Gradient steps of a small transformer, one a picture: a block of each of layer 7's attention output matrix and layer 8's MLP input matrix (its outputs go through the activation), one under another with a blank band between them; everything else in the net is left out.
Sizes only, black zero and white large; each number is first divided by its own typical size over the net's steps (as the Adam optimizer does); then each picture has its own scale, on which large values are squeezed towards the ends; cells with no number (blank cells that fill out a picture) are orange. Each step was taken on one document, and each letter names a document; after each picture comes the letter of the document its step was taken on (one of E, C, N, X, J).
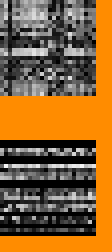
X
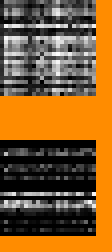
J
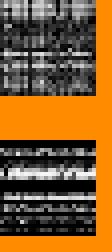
X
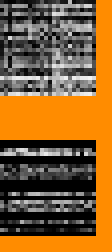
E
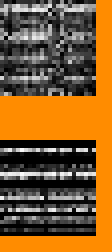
X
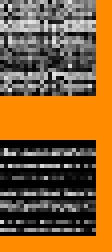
E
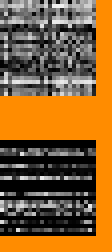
E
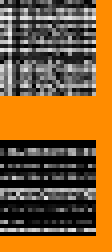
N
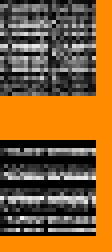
X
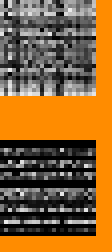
N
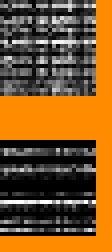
J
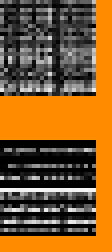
N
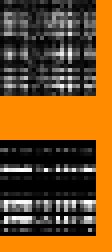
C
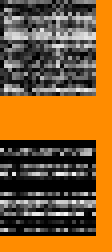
E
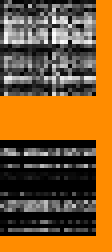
J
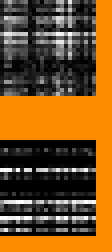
C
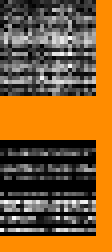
J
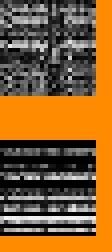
X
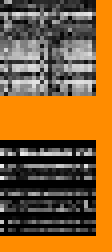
E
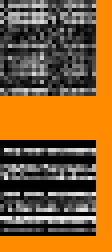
X
